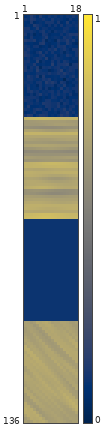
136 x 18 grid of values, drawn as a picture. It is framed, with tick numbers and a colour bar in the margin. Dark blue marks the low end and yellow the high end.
The table splits into 4 rows of 1 panel. Panel 1,1: very low, fine-grained, faint in contrast. Panel 2,1: high, streaked across. Panel 3,1: very low, flat. Panel 4,1: high, slanting down to the right, faint in contrast.
